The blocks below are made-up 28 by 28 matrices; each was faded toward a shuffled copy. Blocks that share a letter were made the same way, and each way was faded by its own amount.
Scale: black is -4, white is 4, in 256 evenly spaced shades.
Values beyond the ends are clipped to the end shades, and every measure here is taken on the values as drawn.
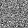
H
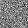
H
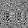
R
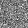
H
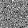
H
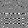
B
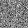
H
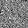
H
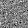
H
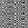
B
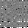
B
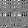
B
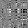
B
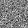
H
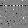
B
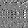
R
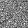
H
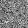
H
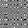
B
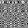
B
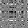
B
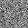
H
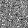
H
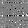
R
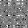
R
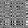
B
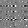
B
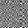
B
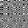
B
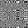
B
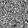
H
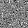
H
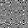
R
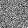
H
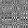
B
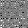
R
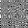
R
